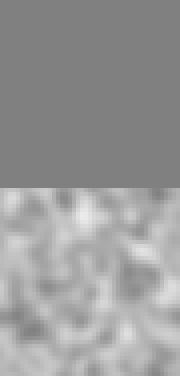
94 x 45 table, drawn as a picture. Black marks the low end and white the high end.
It is made of 2 by 1 panels. Panel 1,1: middling, flat. Panel 2,1: high, blotchy.
